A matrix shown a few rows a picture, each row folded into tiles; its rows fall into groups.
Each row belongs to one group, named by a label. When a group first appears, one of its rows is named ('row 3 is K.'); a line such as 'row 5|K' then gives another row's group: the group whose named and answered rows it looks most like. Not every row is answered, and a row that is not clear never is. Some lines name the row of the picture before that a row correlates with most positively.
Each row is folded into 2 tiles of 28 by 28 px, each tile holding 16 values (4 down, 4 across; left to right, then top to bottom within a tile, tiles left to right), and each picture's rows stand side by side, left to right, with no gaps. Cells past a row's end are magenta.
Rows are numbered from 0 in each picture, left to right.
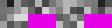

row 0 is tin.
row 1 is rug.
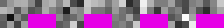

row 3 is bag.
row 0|bag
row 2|rug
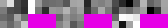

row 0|rug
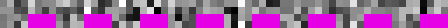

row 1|rug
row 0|rug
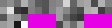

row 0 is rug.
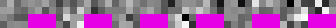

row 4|rug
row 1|bag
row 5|tin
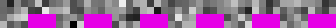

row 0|tin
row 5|rug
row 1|rug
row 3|bag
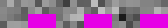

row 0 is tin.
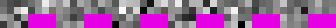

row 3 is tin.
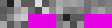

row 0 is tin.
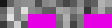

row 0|bag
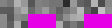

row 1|tin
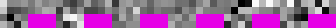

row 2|bag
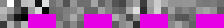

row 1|tin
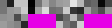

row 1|rug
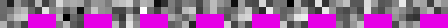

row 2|rug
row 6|rug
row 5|tin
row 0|tin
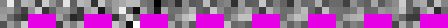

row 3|tin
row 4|tin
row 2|rug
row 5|tin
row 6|tin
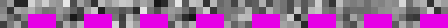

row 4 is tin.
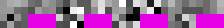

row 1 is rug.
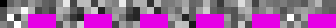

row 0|bag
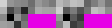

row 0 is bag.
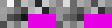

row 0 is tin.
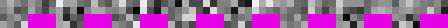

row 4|rug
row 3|tin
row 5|rug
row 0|rug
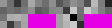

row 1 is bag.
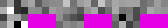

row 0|rug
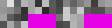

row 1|bag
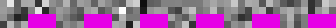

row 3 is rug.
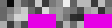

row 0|tin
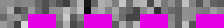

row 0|rug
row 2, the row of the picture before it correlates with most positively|1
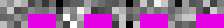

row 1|bag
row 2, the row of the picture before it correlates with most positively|2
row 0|rug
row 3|tin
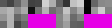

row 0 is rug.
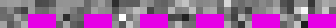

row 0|rug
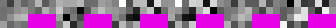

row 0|tin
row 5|tin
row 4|tin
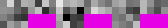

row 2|rug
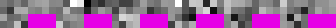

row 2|bag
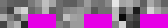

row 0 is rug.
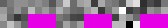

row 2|rug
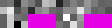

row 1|bag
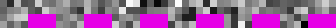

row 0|tin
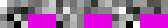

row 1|bag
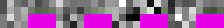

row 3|bag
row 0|bag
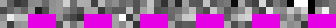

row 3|tin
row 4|tin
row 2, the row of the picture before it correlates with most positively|3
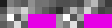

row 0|bag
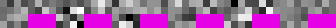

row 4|tin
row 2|bag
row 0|tin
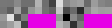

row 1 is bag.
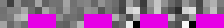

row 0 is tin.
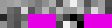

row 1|bag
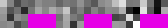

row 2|rug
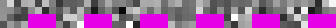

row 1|bag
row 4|bag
